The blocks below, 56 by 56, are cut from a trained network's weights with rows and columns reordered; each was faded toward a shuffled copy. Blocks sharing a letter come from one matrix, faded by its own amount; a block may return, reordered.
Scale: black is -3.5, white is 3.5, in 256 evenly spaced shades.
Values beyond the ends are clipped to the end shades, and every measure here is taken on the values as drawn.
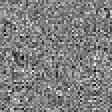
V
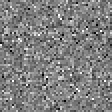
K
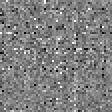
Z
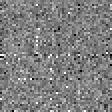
Z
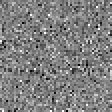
K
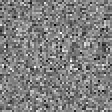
V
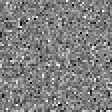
K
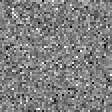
K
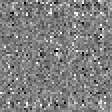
Z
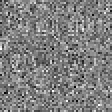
V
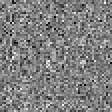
V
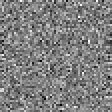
V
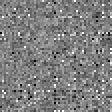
Z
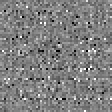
Z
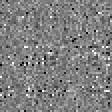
Z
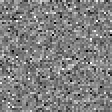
K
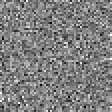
V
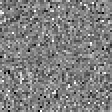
K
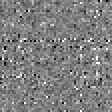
Z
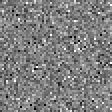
K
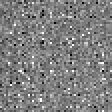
Z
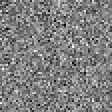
V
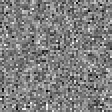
V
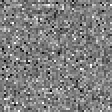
K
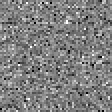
K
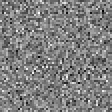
V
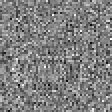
V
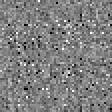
Z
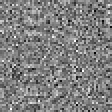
V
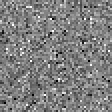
K
